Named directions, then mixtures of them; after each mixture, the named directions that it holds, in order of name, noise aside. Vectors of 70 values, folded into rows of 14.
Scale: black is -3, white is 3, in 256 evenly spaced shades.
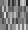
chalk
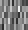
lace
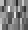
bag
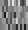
chalk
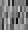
chalk, lace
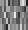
bag, chalk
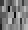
bag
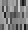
chalk, lace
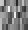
bag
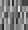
lace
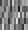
lace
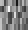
bag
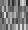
chalk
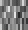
bag, chalk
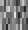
bag, chalk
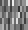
chalk, lace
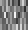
bag, chalk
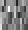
bag
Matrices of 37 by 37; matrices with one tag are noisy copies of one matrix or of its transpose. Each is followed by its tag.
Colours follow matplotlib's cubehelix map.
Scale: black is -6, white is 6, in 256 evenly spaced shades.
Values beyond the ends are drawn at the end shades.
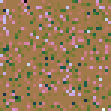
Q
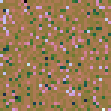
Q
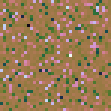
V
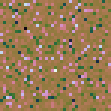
V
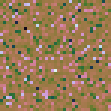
V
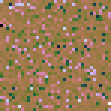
Q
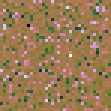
V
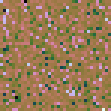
Q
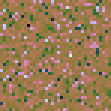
V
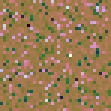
V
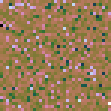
Q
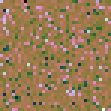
Q
